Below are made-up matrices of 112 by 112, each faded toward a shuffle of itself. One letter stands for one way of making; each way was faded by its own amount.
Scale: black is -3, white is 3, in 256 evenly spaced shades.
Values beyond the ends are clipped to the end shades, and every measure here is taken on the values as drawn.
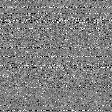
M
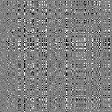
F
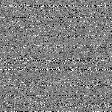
M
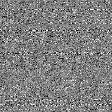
M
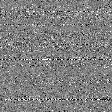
M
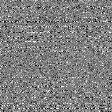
M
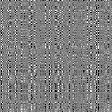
F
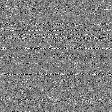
M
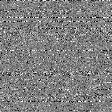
M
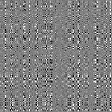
F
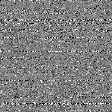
M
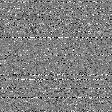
M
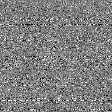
M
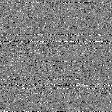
M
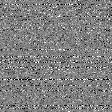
M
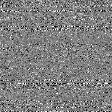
M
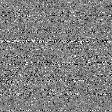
M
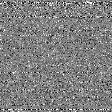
M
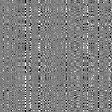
F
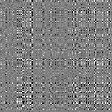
F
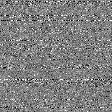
M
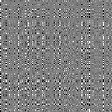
F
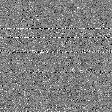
M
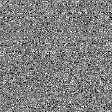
M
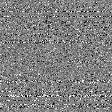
M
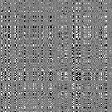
F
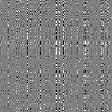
F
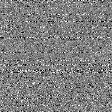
M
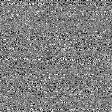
M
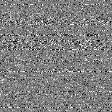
M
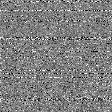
M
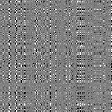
F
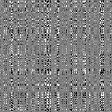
F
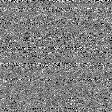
M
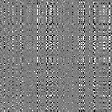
F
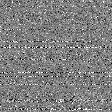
M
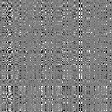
F
